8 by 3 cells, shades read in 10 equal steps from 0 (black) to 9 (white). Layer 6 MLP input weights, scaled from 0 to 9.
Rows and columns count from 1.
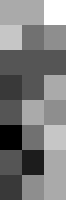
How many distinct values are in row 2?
3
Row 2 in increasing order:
4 5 7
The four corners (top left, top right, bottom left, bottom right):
6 9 2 6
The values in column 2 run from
1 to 6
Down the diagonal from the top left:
6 4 3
